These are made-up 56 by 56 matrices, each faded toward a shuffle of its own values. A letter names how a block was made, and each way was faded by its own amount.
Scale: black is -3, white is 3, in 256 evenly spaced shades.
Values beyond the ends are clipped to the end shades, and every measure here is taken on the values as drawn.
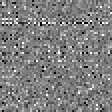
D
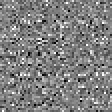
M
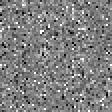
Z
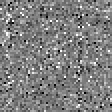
Z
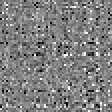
M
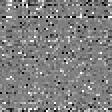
D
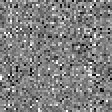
M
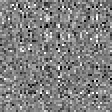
M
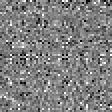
M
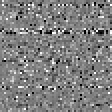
D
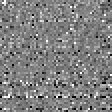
D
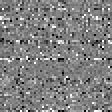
D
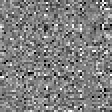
M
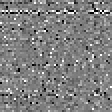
D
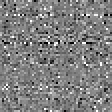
D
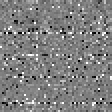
D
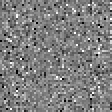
Z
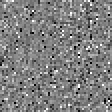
Z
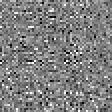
M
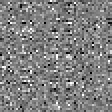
M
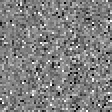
Z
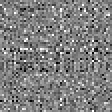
M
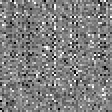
M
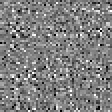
M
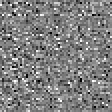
M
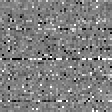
D
